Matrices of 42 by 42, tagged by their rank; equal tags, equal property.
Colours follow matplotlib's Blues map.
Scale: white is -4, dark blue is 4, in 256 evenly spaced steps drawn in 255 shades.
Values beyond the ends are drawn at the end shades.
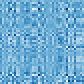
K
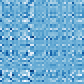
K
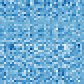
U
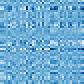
K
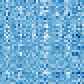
U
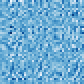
U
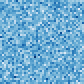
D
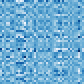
K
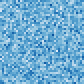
D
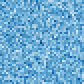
D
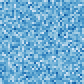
D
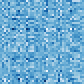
U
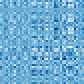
K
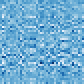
U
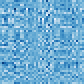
U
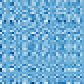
K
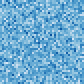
D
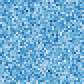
D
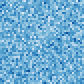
D
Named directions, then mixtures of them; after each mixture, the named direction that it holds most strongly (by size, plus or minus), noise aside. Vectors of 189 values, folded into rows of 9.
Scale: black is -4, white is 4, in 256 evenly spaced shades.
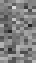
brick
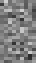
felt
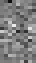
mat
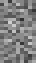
felt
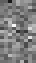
mat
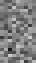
brick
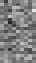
felt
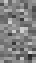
felt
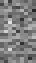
felt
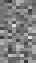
mat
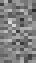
felt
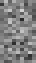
felt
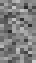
brick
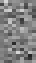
felt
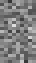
mat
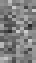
brick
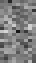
mat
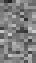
mat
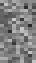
brick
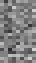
brick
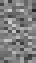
felt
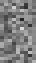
brick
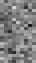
brick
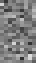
felt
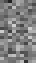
mat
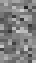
brick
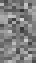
felt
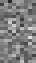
mat
